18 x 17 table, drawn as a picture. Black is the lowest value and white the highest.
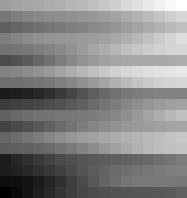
Grain: streaks across. Ninth with the lowest average: bottom left. Slope: up to the top right. Mirror symmetry: none. Ninth with the highest average: top right. Histogram: bell-shaped.
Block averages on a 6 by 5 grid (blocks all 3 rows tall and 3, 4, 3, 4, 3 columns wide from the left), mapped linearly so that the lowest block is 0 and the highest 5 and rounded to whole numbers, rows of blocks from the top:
33445 / 23445 / 22344 / 22334 / 22334 / 01222
